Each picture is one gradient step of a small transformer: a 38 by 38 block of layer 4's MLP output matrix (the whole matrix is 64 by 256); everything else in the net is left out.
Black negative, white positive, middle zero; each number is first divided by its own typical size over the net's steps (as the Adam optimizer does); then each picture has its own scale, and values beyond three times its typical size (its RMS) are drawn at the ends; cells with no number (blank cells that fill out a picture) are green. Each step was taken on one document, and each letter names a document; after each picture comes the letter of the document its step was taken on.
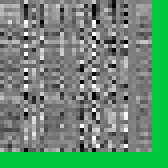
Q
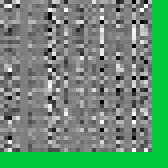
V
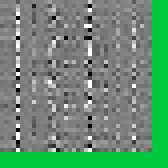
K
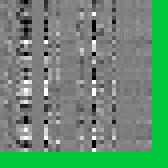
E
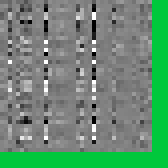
E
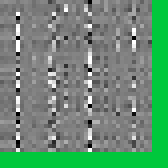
K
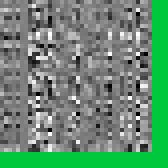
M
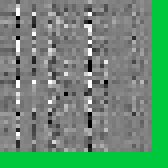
K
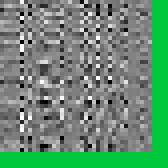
Q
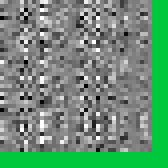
Q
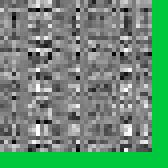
M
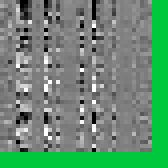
E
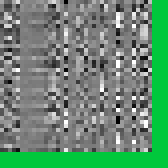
V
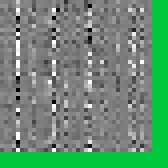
K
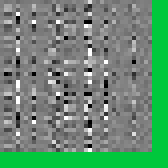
K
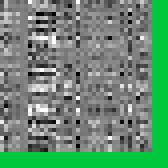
M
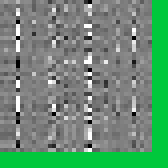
K
